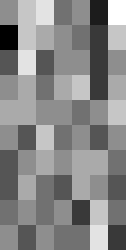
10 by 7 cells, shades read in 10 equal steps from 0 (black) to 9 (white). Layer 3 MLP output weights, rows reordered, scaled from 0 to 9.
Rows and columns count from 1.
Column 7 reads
9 7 5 6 7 5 4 3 4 2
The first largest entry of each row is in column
7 2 2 5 7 3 3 2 6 6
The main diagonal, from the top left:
5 7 3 6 4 3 4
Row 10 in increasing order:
2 3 4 4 5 5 8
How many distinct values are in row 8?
4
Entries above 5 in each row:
3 3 1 4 3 1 3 2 1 1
